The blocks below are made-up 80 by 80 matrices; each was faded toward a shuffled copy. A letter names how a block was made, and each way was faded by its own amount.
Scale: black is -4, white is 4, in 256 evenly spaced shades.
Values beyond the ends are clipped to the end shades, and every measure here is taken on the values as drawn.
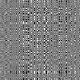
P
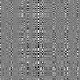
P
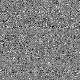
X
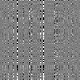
P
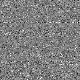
X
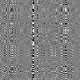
P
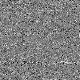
X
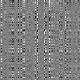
P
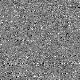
X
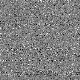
X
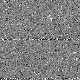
X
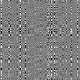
P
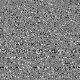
X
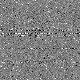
X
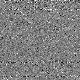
X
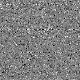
X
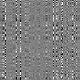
P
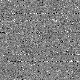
X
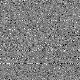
X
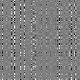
P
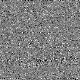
X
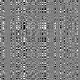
P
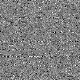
X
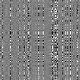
P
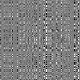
P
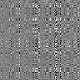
P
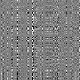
P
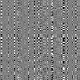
P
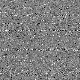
X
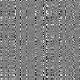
P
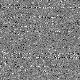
X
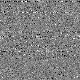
X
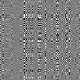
P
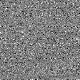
X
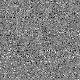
X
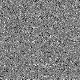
X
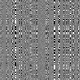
P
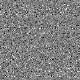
X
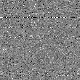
X
